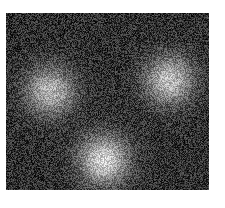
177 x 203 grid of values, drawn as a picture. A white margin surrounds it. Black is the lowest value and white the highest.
Ninth with the highest average: bottom middle. Bumps: three. Odd rows or columns: none. Average level on the scale: 30%.
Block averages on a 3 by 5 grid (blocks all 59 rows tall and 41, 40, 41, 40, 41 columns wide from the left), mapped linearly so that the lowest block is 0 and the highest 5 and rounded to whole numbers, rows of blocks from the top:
00011
23022
01510
